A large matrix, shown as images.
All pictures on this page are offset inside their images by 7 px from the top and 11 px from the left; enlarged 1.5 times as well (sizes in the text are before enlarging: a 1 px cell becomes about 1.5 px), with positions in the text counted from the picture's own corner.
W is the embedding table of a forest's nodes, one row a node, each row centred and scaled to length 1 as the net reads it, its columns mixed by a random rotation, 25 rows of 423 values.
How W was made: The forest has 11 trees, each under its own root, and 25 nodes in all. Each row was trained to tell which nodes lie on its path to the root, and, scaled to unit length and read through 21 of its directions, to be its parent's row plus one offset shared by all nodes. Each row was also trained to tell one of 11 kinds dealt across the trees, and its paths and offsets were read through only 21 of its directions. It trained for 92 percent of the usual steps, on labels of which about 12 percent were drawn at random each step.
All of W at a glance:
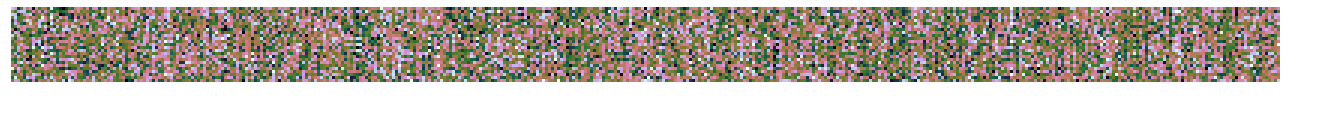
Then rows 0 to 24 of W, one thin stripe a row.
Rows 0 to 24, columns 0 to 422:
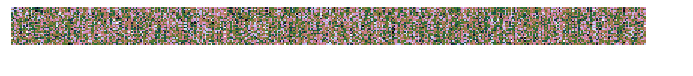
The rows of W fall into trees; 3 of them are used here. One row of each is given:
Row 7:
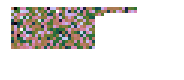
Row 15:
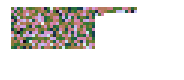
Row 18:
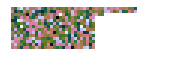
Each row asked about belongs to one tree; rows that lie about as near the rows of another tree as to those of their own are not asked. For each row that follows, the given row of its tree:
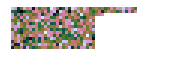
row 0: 15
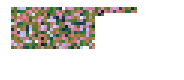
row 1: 18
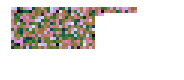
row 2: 15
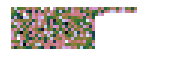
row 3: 15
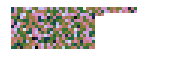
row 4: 15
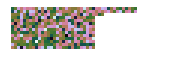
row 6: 18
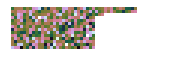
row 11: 18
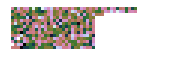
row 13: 18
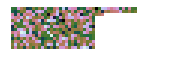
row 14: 7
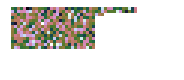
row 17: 7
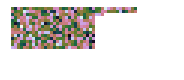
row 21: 7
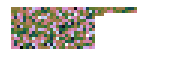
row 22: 18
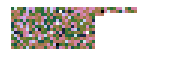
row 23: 15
